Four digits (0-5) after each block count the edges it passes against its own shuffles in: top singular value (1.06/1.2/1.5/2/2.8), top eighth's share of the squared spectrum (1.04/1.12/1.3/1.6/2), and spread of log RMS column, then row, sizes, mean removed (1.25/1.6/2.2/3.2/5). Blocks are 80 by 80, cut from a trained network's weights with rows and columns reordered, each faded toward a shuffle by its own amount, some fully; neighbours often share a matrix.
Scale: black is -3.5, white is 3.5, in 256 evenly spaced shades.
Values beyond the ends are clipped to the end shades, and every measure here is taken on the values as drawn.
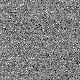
1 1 0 0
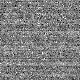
3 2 1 1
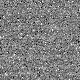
1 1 0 0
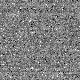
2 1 0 0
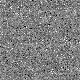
0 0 0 0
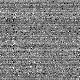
3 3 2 1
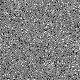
0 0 0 0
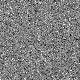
0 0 0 0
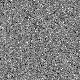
0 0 0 0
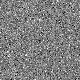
0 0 0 0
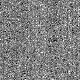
2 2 0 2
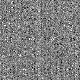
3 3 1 2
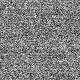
2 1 0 0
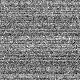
4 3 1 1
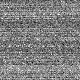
4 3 1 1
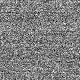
2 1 0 0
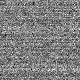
3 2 1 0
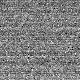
3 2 0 0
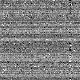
4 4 2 2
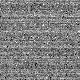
3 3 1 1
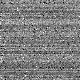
4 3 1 1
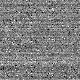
3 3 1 1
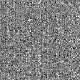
3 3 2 2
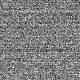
3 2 0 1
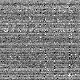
4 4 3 2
